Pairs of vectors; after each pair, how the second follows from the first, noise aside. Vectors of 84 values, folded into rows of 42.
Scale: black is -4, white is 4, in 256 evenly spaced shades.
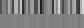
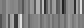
wrapped around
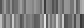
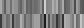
negated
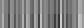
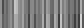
wrapped around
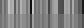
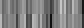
wrapped around
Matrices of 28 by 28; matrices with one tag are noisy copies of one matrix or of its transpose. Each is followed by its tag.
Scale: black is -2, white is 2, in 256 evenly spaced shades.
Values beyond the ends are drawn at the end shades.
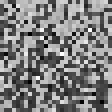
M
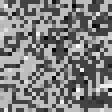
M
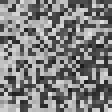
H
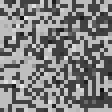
M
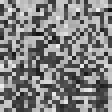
M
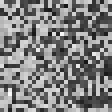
M
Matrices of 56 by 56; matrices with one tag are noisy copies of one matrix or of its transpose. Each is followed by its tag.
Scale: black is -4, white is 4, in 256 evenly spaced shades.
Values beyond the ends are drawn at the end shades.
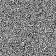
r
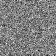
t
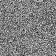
r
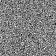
r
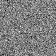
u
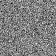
r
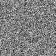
t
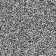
t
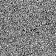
r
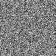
t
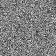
u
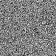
r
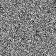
u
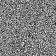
r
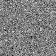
u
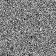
u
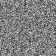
t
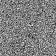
r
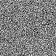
r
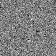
u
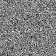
u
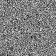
u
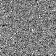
t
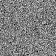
r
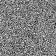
r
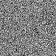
r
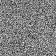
r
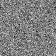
u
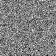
t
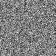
t
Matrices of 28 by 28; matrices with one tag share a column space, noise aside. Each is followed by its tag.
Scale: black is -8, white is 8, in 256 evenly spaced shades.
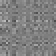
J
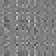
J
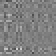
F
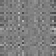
J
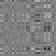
F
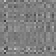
F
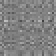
J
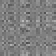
J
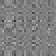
J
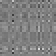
F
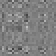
F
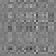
F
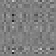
F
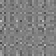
J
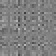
J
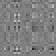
F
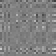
F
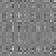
F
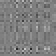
F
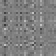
J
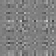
J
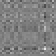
F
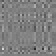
F
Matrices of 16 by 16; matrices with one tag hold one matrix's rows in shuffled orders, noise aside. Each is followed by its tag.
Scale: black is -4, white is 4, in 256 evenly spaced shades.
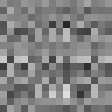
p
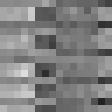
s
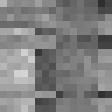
s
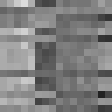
s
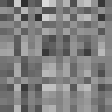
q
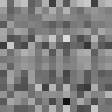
p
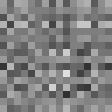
p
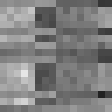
s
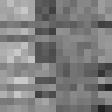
s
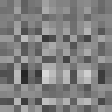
q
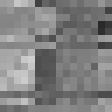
s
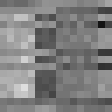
s
